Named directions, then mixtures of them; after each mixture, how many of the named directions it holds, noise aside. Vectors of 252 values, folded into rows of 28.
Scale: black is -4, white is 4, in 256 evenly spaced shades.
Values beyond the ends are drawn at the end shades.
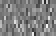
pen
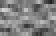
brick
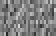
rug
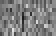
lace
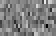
three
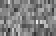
three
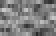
one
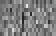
one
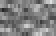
one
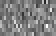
two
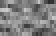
one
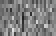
one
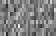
one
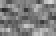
one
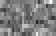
two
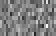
three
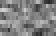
one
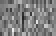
one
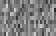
one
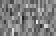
two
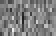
one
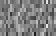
two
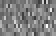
two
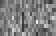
two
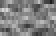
one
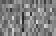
one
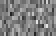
three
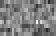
three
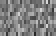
two
